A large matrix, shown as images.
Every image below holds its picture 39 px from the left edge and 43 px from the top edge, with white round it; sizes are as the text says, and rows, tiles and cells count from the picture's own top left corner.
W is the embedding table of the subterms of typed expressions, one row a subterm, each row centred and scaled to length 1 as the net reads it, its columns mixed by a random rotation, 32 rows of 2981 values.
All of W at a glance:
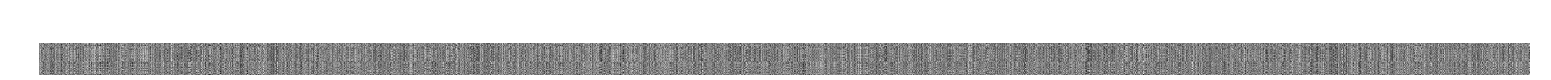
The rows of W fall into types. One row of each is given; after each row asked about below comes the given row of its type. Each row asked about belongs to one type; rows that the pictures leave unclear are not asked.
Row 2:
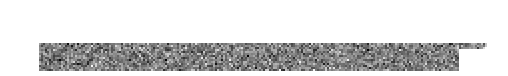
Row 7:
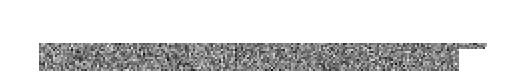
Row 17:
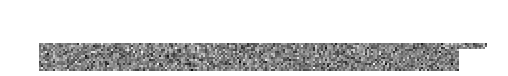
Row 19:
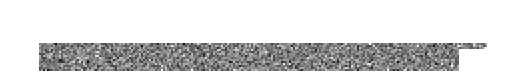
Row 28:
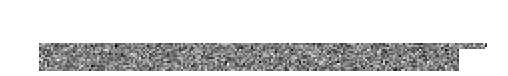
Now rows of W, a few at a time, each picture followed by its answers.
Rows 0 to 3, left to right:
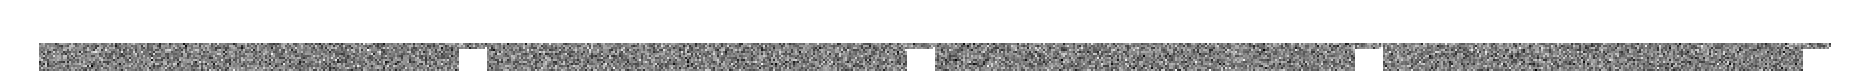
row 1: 17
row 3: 17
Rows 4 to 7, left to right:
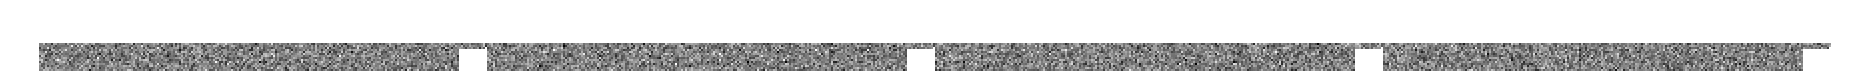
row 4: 28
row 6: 17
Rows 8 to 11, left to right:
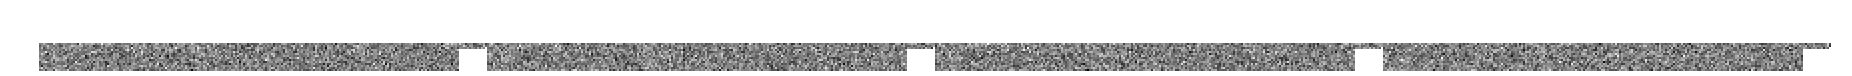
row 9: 7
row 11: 28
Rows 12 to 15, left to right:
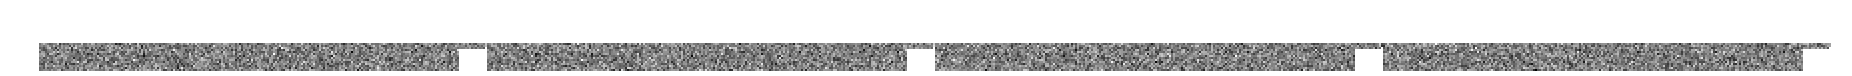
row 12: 7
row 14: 28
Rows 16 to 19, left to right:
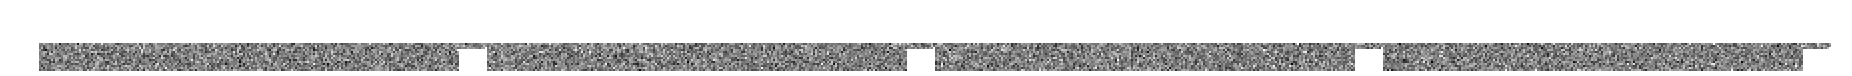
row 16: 17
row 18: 7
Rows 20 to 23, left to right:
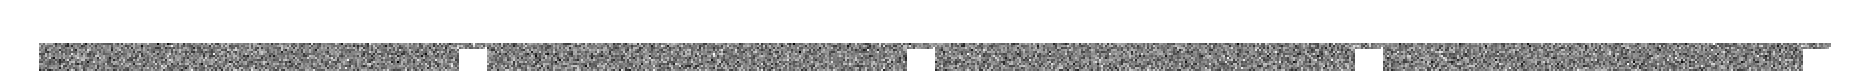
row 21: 2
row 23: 19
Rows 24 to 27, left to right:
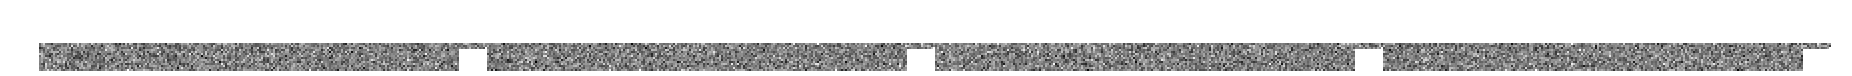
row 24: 7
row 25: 19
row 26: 17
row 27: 28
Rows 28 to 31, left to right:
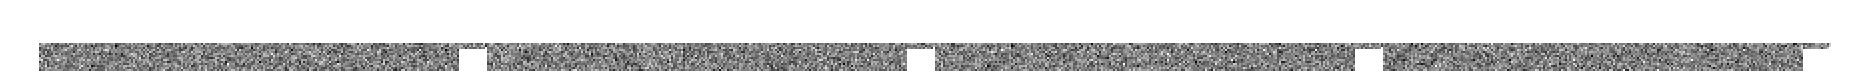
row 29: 7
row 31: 2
